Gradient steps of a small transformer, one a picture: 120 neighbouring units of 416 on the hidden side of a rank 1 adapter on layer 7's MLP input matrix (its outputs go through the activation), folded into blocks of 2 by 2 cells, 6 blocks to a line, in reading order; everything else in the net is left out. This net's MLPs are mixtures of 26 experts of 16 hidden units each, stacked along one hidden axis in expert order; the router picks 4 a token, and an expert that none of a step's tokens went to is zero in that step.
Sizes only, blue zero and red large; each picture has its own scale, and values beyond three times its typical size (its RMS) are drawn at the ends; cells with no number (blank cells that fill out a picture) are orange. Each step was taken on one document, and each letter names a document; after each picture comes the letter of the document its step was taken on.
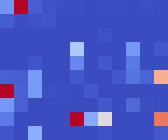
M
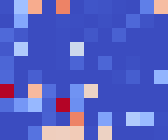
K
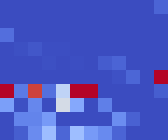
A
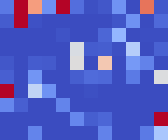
M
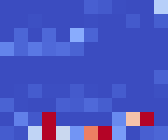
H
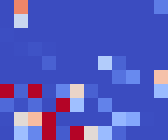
A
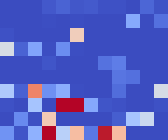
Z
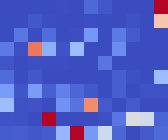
H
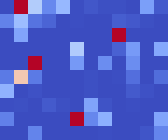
M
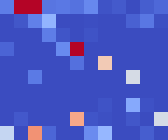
M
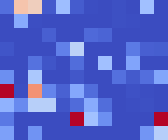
M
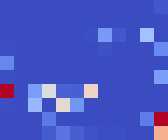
K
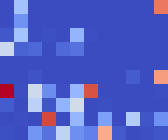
K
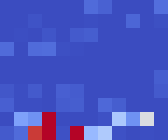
H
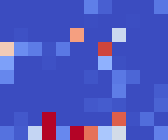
Z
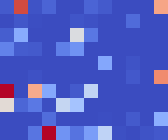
K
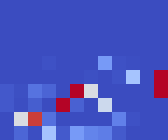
A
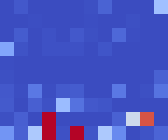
H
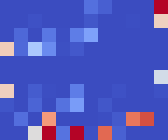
H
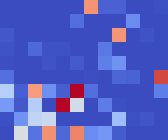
A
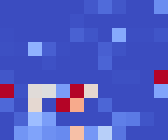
A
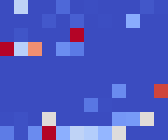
Z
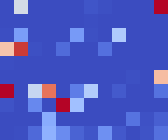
K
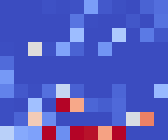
Z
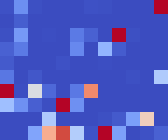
K
